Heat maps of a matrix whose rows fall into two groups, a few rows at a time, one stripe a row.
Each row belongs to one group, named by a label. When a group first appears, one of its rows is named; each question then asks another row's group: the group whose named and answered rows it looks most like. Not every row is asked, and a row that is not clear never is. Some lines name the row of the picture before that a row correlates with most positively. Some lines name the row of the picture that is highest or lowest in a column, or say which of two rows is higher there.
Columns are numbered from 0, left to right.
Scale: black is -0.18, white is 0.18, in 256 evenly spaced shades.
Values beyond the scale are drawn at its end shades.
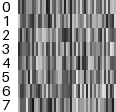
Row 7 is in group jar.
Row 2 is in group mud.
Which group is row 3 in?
mud
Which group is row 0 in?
mud
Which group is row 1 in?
jar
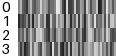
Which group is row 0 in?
mud
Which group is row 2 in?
mud
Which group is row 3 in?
jar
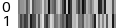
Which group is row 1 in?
jar
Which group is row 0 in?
mud
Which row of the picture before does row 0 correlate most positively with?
0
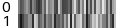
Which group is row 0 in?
jar
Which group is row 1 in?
jar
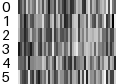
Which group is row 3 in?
jar
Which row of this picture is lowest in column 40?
4
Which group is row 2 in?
jar
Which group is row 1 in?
jar
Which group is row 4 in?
mud
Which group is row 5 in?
jar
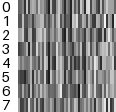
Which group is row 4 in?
mud
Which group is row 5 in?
mud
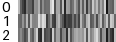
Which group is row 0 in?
jar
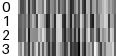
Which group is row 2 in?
mud
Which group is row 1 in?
mud
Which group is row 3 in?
mud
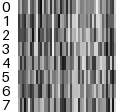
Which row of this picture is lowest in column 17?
5
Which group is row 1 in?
jar
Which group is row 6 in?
jar
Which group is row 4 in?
jar
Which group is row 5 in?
jar
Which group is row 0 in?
jar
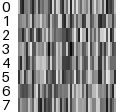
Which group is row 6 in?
jar
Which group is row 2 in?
jar
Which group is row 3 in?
mud
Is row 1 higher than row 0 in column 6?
Yes
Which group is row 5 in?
mud
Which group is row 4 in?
mud
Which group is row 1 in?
mud
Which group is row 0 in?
jar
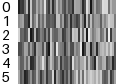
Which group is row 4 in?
jar
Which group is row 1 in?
mud
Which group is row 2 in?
jar
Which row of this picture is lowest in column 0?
0
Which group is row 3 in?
mud
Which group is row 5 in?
jar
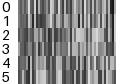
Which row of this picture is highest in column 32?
2
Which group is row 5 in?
mud
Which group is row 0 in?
jar
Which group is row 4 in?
mud
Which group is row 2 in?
jar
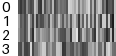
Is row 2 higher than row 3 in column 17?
Yes
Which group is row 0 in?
jar
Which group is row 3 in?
mud
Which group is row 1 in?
jar
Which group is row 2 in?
jar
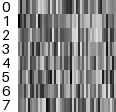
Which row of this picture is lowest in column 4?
0
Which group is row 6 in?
jar
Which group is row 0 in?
mud
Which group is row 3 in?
jar
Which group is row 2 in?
jar
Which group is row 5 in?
jar
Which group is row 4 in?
jar
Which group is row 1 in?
jar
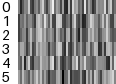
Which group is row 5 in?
mud
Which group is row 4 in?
jar
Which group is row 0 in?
jar
